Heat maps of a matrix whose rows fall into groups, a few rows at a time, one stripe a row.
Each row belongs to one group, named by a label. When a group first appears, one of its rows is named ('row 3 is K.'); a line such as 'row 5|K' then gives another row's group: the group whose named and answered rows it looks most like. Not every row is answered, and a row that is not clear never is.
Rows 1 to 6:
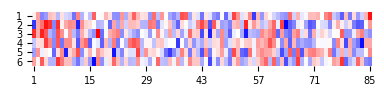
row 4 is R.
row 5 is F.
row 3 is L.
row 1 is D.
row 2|R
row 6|L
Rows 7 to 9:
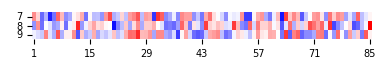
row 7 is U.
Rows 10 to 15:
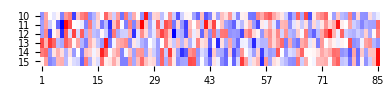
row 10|F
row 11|U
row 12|U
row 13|L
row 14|D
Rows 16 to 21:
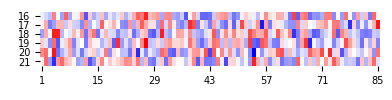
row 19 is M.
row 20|L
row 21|D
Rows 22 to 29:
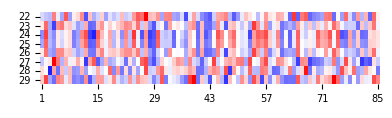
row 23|D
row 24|F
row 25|F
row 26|D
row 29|D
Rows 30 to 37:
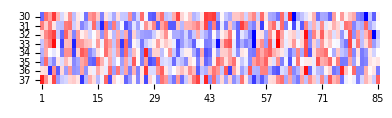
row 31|L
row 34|F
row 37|L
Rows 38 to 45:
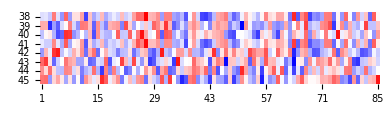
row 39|U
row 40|U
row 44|L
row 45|D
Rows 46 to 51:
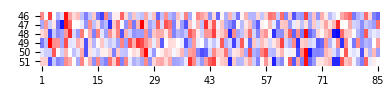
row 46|L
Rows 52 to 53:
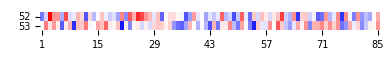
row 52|R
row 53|F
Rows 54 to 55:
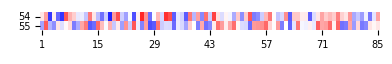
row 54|U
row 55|F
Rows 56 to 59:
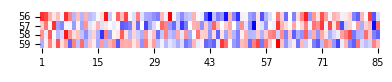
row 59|R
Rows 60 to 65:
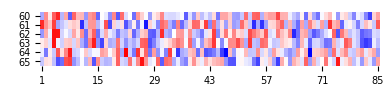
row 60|R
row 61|L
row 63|M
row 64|D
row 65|U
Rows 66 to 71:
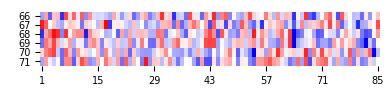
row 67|L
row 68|R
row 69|M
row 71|F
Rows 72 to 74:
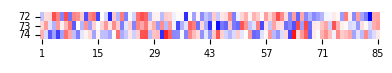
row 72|R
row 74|U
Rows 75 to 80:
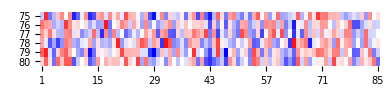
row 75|D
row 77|L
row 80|D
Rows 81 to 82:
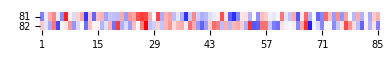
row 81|R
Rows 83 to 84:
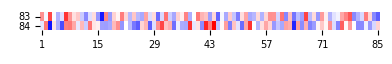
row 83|L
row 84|U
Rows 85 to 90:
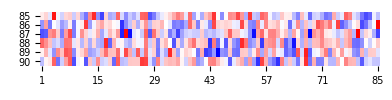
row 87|F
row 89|D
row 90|M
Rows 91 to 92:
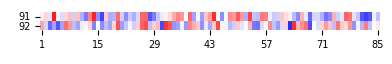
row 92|U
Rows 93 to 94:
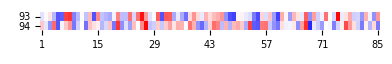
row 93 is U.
